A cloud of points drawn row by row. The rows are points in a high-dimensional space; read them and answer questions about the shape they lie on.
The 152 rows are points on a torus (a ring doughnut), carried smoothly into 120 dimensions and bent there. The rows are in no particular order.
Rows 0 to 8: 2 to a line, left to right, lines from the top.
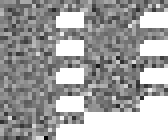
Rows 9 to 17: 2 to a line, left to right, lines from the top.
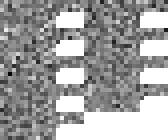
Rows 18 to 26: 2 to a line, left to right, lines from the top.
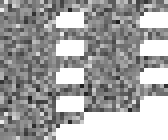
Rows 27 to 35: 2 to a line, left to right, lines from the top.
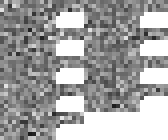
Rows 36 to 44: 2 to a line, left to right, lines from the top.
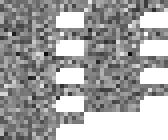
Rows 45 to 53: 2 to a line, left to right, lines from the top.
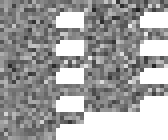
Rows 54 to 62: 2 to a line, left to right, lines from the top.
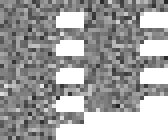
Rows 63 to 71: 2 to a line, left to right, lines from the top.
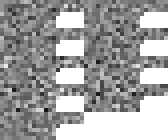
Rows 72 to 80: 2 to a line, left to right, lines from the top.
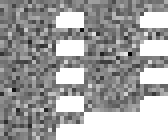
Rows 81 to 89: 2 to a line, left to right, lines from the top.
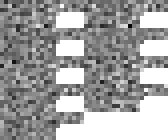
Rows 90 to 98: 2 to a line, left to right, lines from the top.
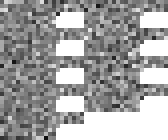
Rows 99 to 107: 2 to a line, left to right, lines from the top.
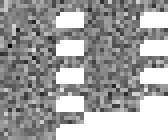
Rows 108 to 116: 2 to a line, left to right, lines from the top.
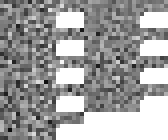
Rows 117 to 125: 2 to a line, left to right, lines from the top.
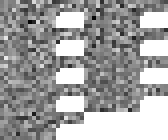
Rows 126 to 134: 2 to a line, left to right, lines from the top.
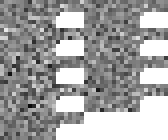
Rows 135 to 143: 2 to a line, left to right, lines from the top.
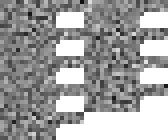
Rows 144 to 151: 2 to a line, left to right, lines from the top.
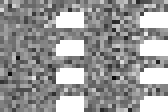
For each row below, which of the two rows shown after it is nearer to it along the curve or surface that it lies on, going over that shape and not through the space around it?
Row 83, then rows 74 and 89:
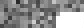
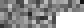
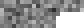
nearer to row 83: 89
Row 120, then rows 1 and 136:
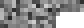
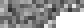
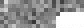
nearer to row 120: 1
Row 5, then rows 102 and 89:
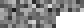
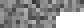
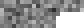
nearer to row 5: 102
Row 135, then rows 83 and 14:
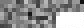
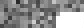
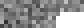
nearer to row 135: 14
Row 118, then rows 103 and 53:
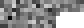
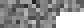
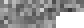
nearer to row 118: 103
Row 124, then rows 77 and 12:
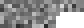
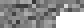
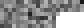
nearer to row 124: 12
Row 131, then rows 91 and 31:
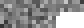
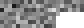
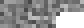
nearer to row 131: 91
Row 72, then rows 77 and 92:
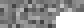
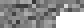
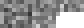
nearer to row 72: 92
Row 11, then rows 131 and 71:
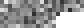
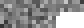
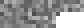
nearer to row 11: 71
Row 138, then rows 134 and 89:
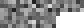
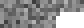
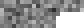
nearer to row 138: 134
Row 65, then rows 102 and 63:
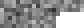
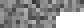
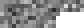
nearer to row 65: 63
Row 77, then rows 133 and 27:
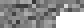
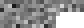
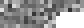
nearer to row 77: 27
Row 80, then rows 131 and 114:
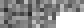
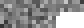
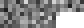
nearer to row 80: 114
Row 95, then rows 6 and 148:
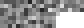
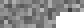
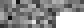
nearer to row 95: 6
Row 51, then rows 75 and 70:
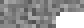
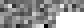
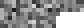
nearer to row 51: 75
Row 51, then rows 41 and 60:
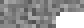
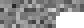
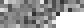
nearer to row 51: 41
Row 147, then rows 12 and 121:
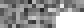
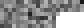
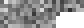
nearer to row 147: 121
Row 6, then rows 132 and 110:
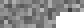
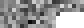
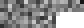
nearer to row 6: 132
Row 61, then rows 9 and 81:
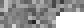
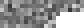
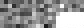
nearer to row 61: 9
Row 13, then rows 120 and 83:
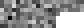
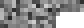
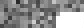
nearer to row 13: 120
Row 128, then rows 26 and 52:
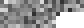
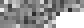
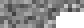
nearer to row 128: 26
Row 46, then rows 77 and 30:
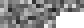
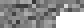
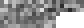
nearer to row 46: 30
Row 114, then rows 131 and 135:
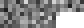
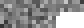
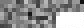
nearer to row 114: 135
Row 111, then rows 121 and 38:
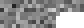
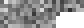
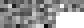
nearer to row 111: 38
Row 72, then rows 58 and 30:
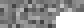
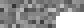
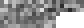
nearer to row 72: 58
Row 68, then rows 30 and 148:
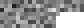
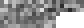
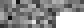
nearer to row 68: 30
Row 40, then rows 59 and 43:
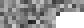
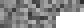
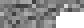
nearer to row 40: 43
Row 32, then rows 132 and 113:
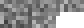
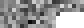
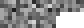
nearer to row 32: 113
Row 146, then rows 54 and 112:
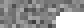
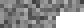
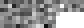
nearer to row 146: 112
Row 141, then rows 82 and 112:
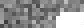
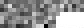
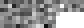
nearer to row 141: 82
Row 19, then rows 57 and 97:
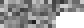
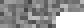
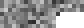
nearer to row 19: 57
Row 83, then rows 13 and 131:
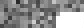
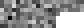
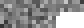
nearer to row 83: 13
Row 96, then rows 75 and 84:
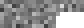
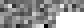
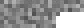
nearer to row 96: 75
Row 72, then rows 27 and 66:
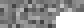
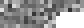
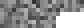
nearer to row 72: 27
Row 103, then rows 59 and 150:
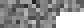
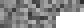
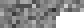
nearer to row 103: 59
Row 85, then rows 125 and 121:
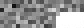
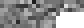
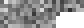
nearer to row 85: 121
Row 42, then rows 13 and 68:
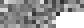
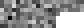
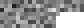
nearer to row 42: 68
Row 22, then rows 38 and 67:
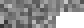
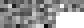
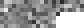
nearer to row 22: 38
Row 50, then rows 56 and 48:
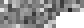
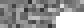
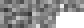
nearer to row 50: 56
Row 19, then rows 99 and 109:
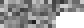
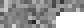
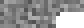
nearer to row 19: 109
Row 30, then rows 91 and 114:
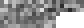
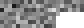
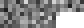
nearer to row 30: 91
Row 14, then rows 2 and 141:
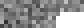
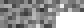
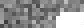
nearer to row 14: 141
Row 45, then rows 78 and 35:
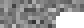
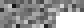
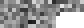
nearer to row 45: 78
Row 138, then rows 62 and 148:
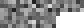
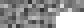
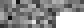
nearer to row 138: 148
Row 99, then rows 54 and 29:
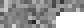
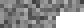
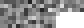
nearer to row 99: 29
